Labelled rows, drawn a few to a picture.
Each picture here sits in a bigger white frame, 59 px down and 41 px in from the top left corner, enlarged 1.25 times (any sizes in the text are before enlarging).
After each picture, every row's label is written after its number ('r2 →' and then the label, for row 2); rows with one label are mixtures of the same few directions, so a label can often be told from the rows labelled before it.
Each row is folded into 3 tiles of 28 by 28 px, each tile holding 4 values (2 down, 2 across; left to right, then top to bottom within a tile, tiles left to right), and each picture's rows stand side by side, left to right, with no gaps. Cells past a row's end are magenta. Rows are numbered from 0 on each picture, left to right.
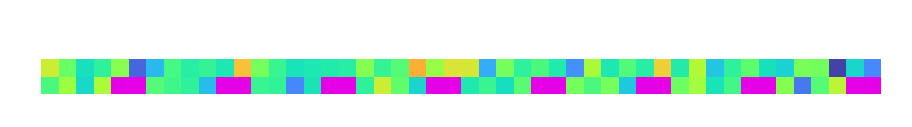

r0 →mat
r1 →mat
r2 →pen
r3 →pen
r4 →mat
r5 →mat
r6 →mat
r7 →pen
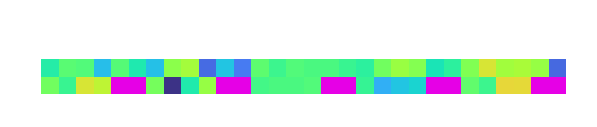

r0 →pen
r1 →pen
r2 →mat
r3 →pen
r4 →mat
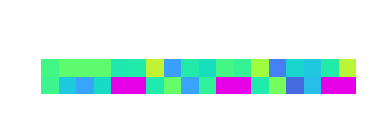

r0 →pen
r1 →mat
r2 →mat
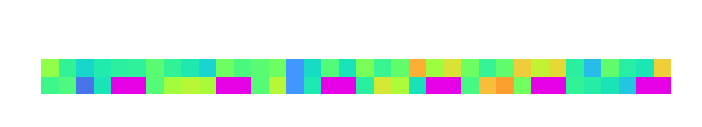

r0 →pen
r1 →pen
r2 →mat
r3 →pen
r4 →pen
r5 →mat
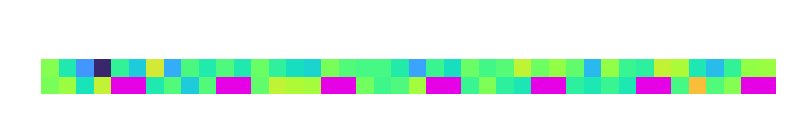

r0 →pen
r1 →mat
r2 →pen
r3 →pen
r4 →pen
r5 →mat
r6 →pen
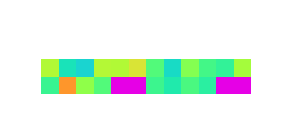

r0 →pen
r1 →mat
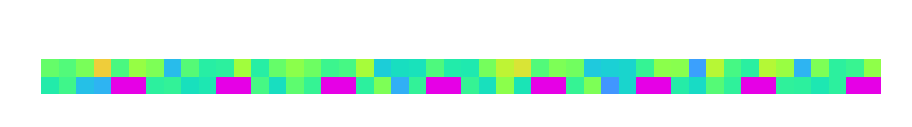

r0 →pen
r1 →mat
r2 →pen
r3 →mat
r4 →pen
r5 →mat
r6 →mat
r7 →mat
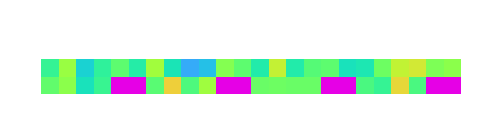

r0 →mat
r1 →pen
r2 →mat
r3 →pen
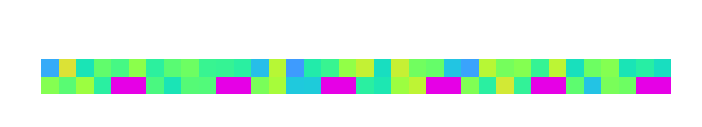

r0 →mat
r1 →pen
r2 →mat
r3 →mat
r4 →mat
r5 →pen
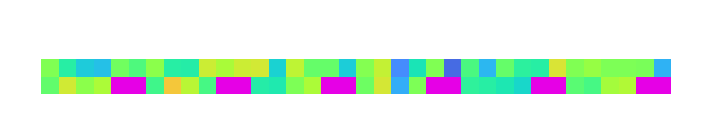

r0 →pen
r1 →pen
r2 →mat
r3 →mat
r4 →mat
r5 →mat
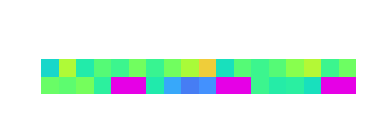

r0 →mat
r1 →pen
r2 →pen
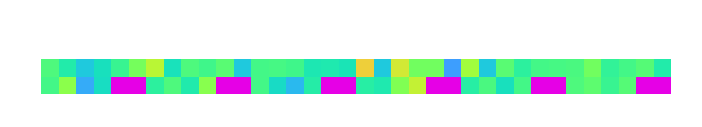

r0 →mat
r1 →mat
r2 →pen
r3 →mat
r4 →mat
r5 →mat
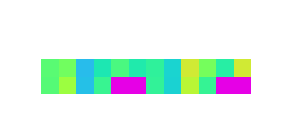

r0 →mat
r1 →mat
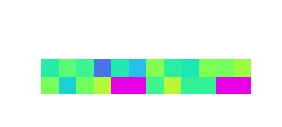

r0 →pen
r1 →pen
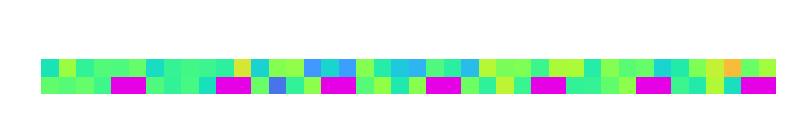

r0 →mat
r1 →mat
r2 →pen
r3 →pen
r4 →mat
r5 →mat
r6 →pen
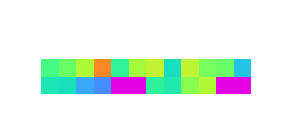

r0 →pen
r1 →mat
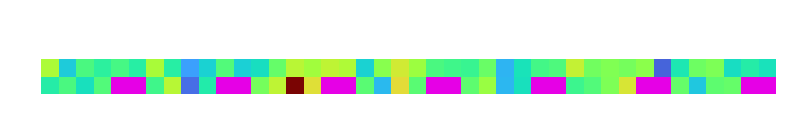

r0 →mat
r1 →mat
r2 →pen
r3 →pen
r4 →mat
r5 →mat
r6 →pen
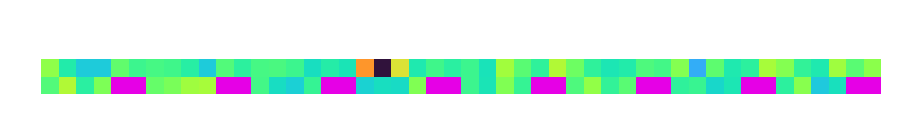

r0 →pen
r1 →pen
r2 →pen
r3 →mat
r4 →mat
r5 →pen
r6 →mat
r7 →pen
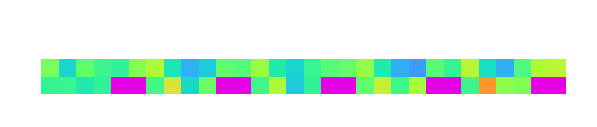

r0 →mat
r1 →pen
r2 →pen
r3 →pen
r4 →pen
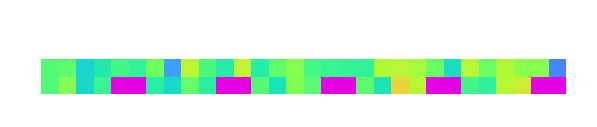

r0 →mat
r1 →mat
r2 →pen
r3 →mat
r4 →mat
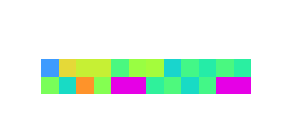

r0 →mat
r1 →mat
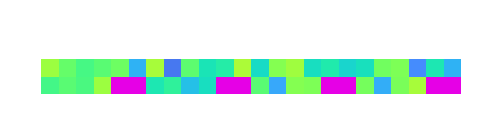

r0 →mat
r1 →mat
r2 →pen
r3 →pen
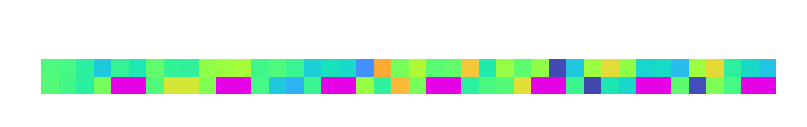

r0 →pen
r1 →pen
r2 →pen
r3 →mat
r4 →mat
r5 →pen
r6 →pen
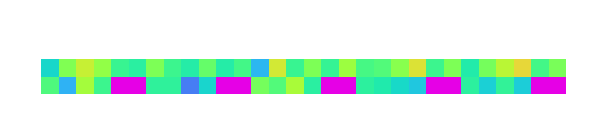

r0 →pen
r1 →pen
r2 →mat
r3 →pen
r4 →pen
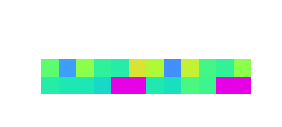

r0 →mat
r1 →mat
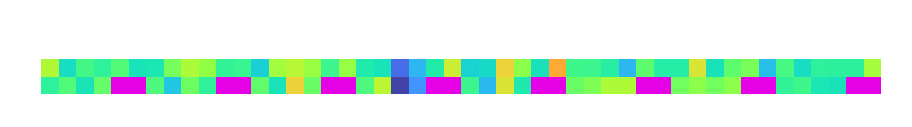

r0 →mat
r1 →pen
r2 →mat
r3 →mat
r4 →mat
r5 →pen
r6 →mat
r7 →mat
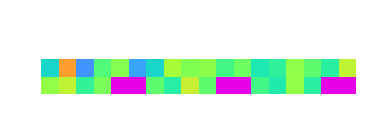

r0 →mat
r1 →mat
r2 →mat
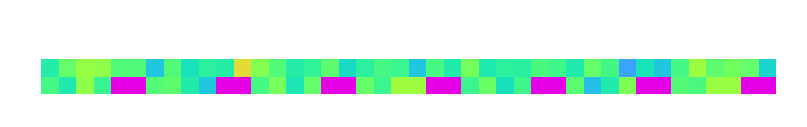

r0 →pen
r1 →mat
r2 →mat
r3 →pen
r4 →mat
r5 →pen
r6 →mat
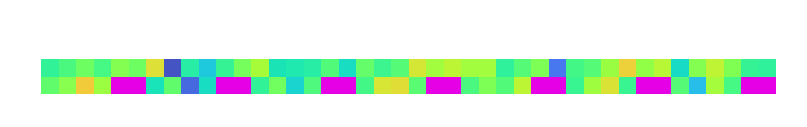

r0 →pen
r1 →mat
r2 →mat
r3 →pen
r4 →mat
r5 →pen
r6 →pen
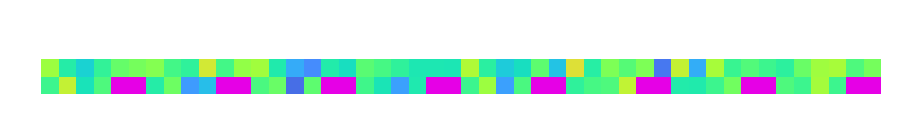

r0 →pen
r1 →pen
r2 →pen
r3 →pen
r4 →mat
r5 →mat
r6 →mat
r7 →pen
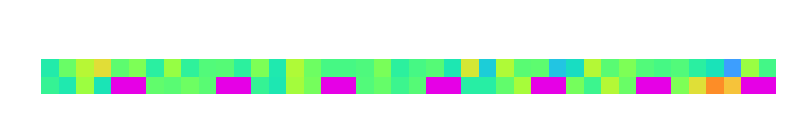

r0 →pen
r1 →mat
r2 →mat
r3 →mat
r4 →mat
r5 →mat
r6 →pen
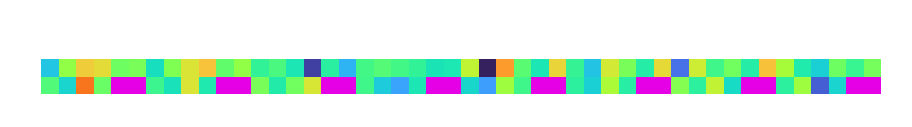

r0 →pen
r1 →pen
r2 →pen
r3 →pen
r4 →mat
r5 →mat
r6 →mat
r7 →pen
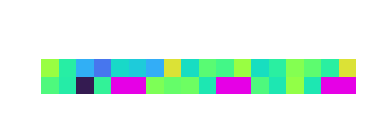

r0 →pen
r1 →mat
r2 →mat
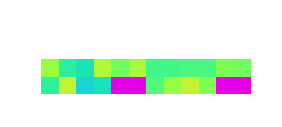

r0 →pen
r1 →pen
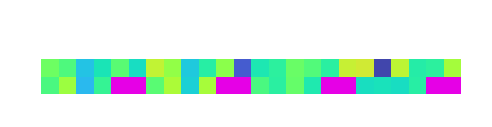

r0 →mat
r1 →mat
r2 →mat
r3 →mat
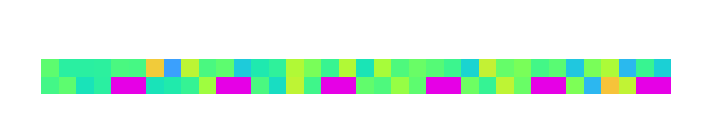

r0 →mat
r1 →mat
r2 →mat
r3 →mat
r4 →mat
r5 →pen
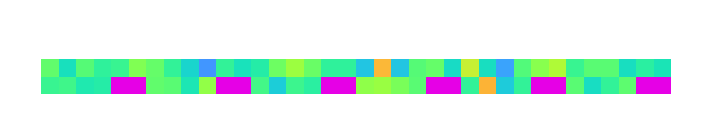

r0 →mat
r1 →pen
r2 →pen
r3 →mat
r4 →pen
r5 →pen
